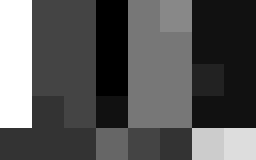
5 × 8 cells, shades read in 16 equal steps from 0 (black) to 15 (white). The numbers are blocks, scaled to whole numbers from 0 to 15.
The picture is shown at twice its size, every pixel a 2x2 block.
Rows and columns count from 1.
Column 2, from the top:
4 4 4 3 3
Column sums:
63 18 19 7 32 32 17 17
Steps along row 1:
down same down up up down same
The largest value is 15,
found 4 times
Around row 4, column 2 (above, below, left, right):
4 3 15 4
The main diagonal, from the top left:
15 4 4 1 4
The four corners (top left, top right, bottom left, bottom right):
15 1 3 13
